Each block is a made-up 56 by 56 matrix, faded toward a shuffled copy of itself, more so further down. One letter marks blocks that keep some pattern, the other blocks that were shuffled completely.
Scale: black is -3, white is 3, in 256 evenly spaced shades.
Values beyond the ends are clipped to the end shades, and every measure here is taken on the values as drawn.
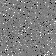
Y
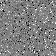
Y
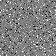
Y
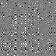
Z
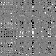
Z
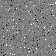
Y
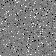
Y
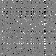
Z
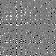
Z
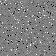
Y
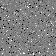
Y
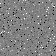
Y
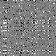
Z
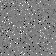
Y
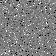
Y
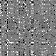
Z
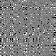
Z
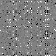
Z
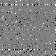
Z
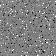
Y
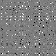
Z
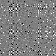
Z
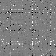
Z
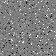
Y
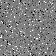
Y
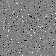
Y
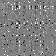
Z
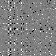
Z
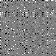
Z
